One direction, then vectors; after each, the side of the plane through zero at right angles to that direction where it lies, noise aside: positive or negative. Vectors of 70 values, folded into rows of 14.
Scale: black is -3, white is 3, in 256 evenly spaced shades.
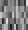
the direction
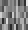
positive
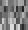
negative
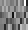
negative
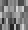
positive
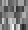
negative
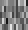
negative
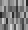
negative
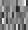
negative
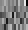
negative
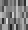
positive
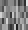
positive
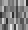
negative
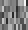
negative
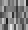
negative
